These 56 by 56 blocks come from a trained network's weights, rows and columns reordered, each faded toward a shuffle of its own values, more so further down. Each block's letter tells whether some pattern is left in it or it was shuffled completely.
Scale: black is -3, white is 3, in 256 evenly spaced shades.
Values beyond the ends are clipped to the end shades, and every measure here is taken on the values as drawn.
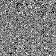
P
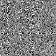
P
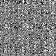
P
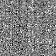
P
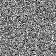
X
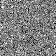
X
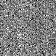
P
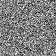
X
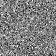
X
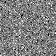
X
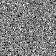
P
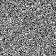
P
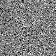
P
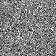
X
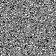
X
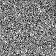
X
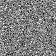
X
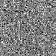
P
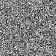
P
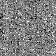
P
